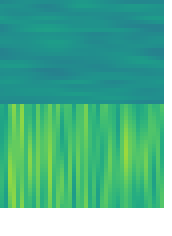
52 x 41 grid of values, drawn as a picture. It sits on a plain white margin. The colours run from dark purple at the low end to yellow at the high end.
The table splits into 2 rows of 1 panel. Panel 1,1: middling, streaked across, faint in contrast. Panel 2,1: high, streaked downward.
